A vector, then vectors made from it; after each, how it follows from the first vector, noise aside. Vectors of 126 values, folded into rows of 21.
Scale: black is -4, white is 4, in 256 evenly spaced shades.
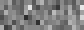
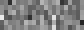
wrapped around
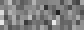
reversed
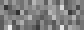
wrapped around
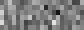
reversed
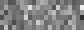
sign-scrambled
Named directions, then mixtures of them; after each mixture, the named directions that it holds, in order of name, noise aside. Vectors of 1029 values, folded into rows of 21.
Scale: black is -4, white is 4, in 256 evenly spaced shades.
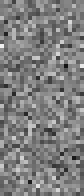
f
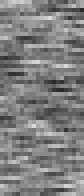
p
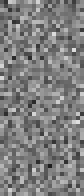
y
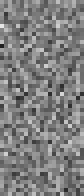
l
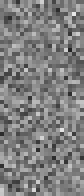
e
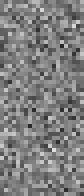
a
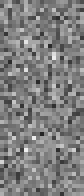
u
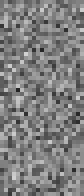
a, l, y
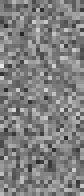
a, y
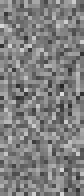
l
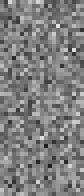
e, y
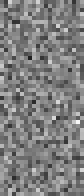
l, y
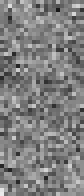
e, p, u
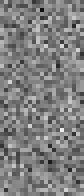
a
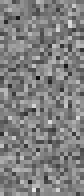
e, f, l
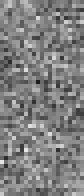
p, u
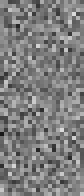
a, e, y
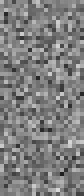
f, l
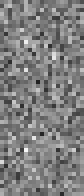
u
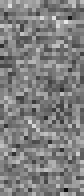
a, l, p
